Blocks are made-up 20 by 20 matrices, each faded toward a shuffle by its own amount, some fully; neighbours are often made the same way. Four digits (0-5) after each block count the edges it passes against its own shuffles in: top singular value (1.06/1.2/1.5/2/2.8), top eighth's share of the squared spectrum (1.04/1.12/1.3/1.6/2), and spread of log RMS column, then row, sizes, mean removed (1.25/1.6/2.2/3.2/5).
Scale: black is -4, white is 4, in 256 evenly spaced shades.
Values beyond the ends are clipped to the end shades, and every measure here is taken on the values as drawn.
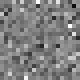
0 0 0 0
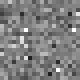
0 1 0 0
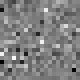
0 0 0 0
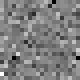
0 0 0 0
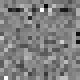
2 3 0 1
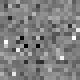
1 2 0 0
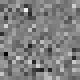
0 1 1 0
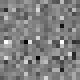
3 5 1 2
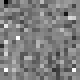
2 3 1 0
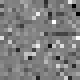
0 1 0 0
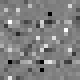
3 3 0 1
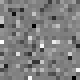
0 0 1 0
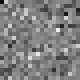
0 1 0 0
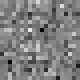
2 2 0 0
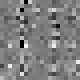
3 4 2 1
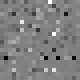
1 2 0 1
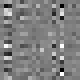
3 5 2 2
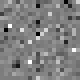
1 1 0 0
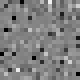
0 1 0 0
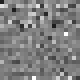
1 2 0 2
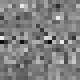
3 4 0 2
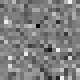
0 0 0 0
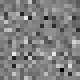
2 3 0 1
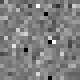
1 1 0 0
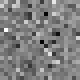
1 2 0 0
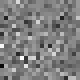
0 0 0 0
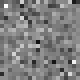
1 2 0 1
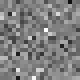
1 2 0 1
